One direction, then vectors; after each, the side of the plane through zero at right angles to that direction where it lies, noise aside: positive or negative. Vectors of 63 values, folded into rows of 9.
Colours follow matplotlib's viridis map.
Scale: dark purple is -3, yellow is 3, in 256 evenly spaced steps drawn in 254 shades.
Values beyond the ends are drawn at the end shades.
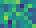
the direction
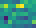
negative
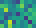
negative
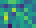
positive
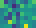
negative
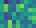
negative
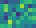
negative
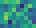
positive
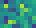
negative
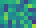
positive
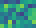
negative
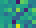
negative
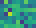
negative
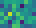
positive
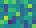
positive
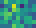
positive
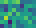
positive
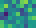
negative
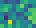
negative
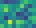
negative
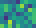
negative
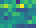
negative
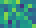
positive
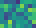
negative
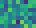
positive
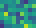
positive
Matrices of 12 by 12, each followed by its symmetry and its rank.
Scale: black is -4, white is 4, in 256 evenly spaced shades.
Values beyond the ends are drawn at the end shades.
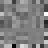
antisymmetric, rank two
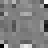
antisymmetric, rank two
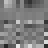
neither, rank two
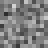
antisymmetric, full rank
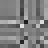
antisymmetric, rank two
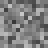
antisymmetric, full rank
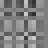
neither, rank one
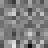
neither, rank two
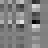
neither, rank one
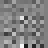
neither, rank two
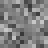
antisymmetric, full rank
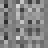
neither, rank two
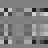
neither, rank one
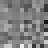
antisymmetric, rank two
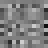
neither, rank two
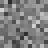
antisymmetric, full rank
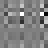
neither, rank one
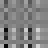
neither, rank one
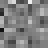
antisymmetric, rank two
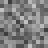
antisymmetric, full rank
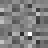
neither, rank two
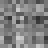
antisymmetric, rank two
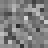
antisymmetric, full rank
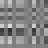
neither, rank one
